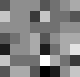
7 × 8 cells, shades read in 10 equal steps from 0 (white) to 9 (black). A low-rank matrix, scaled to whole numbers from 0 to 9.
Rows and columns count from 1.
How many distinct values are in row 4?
4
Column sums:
34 29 28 33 36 35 28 26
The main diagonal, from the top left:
6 4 4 3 8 3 4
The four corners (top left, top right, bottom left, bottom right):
6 3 6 2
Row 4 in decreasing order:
6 6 5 4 4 3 3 3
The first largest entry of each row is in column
1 4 4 1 1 8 5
